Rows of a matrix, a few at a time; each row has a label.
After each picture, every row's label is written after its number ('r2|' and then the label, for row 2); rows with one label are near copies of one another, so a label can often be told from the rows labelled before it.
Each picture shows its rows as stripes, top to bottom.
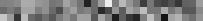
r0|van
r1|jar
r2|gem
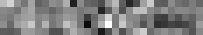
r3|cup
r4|jar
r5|van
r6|van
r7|jar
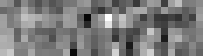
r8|gem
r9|jar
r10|van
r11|van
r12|gem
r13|gem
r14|cup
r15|cup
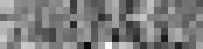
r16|cup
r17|cup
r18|jar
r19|cup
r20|gem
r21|gem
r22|van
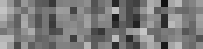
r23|gem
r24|cup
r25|gem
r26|gem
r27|jar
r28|cup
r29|gem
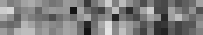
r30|van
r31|cup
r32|gem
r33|van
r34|van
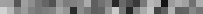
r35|gem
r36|cup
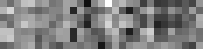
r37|van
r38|cup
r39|van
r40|van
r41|cup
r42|cup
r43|jar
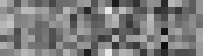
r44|gem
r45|van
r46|cup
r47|cup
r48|gem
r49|jar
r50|gem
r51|van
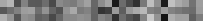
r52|gem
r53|jar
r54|gem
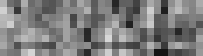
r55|gem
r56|gem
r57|cup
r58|cup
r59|van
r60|van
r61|gem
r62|van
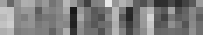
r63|van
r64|cup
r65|cup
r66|cup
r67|cup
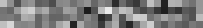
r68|gem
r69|van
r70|jar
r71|cup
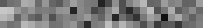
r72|jar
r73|cup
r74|gem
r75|van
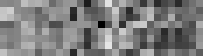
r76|van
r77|cup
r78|cup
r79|jar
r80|van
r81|van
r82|van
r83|cup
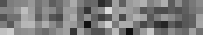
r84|jar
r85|van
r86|jar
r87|van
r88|cup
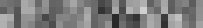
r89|jar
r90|jar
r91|gem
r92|gem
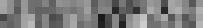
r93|gem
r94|gem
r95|jar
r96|jar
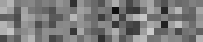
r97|cup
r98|gem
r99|jar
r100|gem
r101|cup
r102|jar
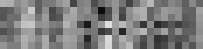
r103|cup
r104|jar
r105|jar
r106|van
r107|jar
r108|van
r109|van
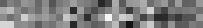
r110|jar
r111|cup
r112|van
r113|cup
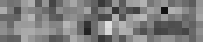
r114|jar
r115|gem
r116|jar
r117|van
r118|van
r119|jar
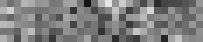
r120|van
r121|cup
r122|jar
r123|cup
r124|jar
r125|gem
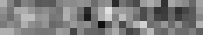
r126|gem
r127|van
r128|van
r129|jar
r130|cup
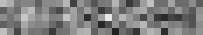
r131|cup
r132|jar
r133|van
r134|jar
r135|gem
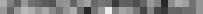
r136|gem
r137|van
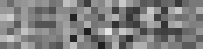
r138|van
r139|gem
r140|cup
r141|gem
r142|van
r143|cup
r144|jar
